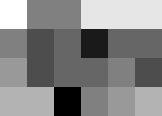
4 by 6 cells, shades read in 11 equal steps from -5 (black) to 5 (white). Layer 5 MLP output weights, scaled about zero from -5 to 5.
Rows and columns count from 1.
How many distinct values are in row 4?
4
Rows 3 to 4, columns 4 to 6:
-1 0 -2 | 0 1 2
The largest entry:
5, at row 1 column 1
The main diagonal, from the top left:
5 -2 -1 0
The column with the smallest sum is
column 3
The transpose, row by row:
5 0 1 2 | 0 -2 -2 2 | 0 -1 -1 -5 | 4 -4 -1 0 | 4 -1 0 1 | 4 -1 -2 2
